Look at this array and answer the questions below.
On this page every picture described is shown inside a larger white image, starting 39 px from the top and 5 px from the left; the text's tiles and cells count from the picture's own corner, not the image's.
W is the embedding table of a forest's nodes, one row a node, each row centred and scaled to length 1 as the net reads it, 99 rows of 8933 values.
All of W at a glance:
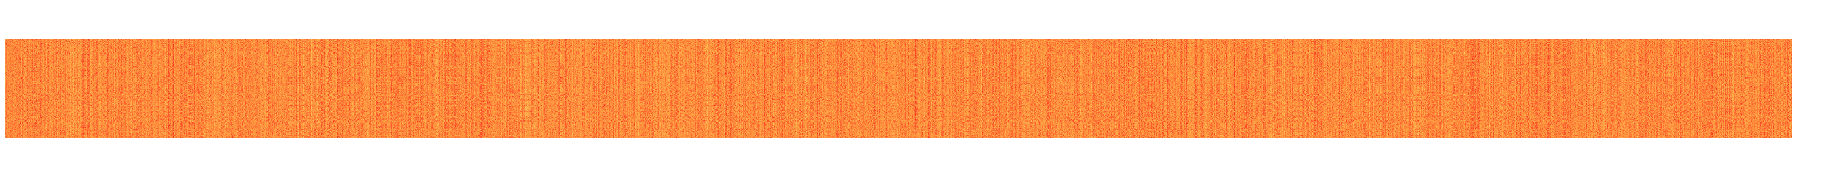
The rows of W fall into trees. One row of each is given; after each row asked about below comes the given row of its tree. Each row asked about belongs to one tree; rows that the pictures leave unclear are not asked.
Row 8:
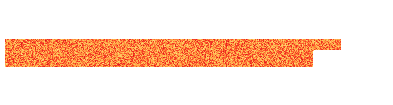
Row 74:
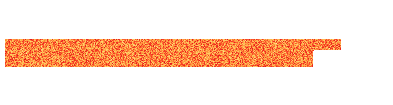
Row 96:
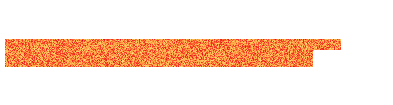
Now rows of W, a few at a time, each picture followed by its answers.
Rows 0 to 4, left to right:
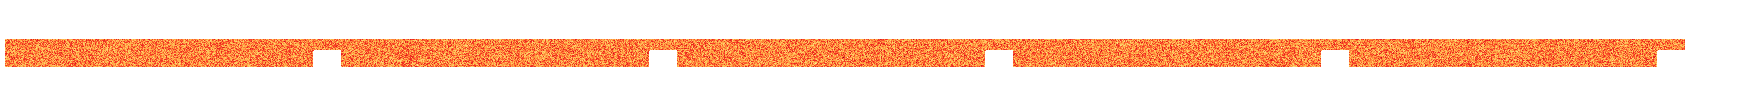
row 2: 8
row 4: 8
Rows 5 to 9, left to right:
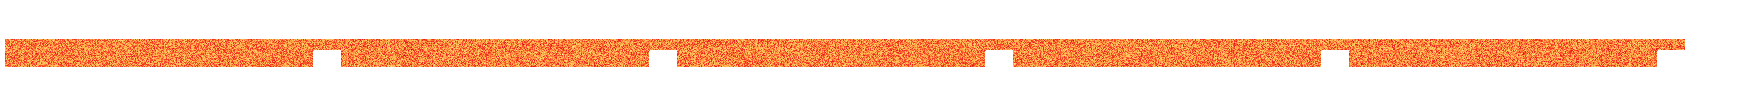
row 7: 74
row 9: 74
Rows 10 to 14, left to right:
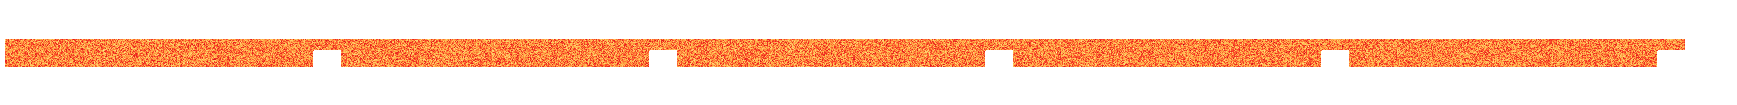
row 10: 74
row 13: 8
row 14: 8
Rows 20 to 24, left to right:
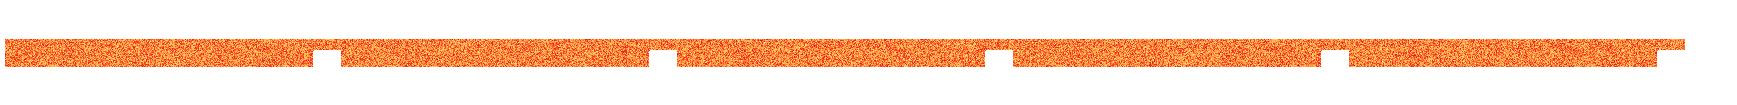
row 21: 74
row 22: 74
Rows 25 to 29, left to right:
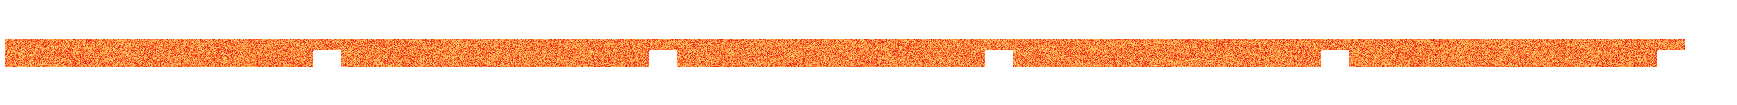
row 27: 8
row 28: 96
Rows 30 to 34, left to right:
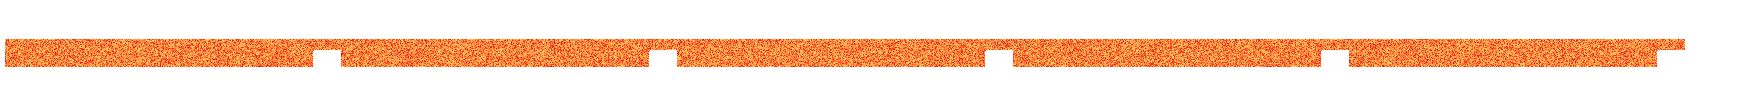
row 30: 74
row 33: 74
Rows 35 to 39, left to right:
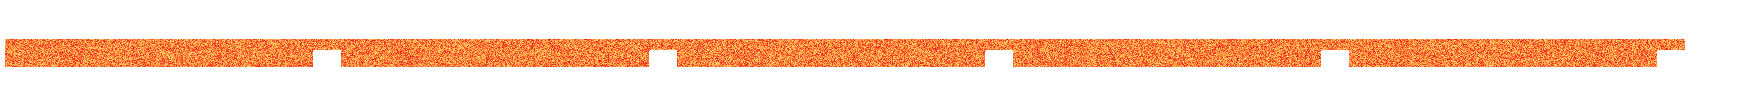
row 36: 74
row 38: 96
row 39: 96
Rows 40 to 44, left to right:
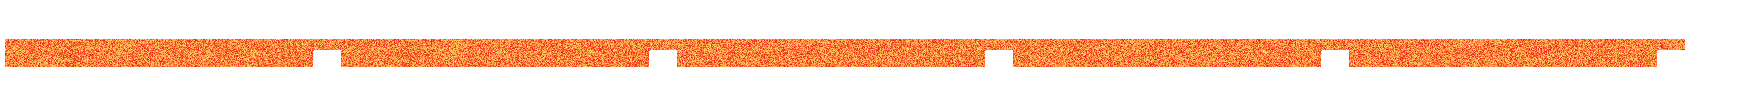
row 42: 96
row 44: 96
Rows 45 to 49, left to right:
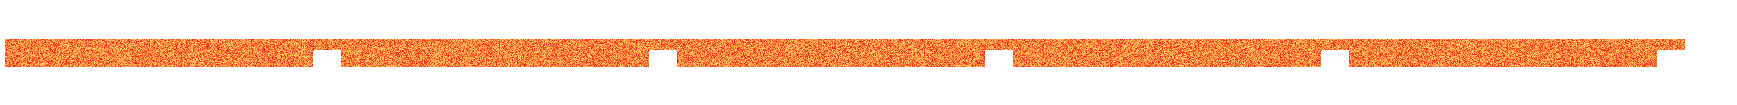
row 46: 74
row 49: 74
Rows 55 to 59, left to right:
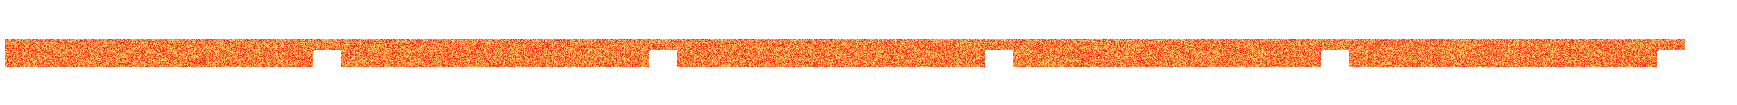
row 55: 8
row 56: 96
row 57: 74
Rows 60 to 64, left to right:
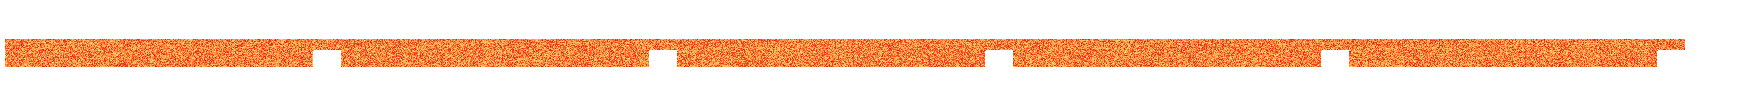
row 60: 8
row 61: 96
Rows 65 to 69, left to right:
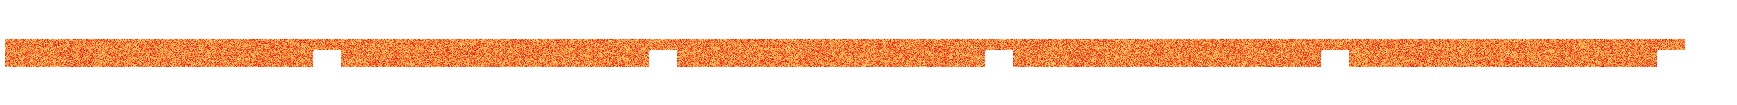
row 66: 96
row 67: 74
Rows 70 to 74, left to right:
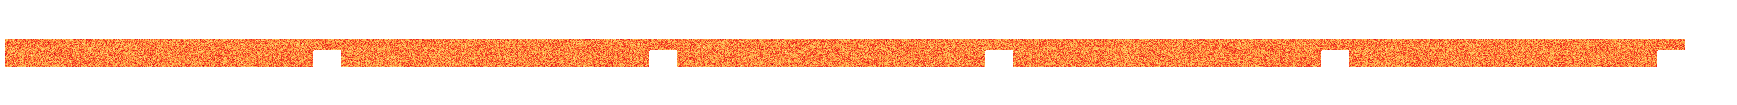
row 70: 74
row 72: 8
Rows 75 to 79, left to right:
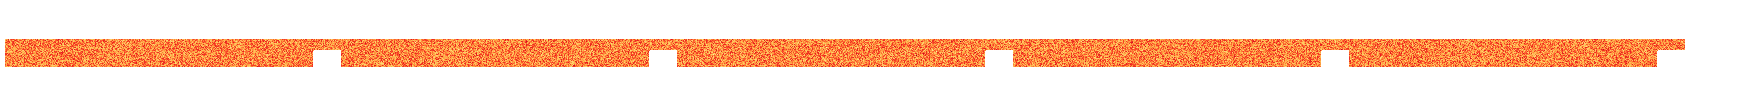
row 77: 96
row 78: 8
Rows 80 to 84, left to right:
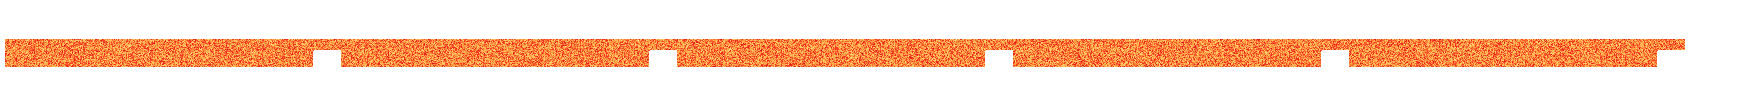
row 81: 8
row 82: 8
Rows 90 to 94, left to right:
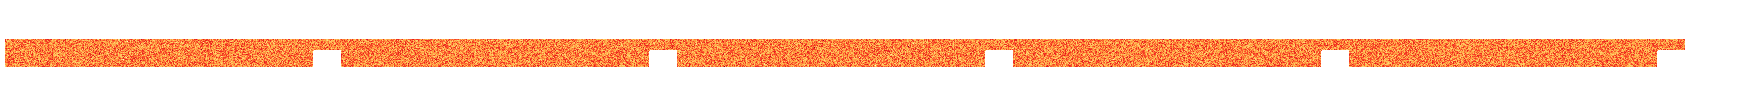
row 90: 8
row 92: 96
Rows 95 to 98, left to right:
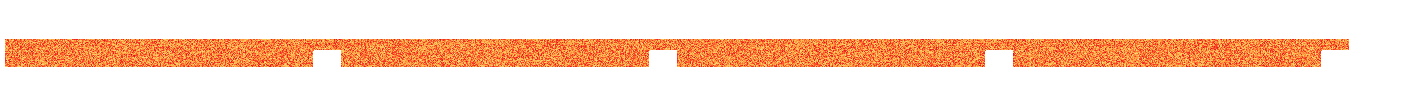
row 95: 74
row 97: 74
